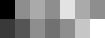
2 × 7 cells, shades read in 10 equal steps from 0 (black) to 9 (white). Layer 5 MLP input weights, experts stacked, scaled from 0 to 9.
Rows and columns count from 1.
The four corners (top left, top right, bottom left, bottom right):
0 5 2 9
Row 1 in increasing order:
0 5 5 5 6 6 8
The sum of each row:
35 35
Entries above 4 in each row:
6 4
